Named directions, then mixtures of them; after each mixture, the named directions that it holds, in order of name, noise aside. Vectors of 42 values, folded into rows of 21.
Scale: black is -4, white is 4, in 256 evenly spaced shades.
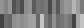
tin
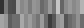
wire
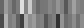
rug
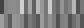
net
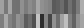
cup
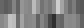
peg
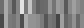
rug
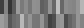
wire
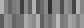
net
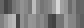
peg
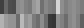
peg, wire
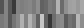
tin, wire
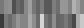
tin
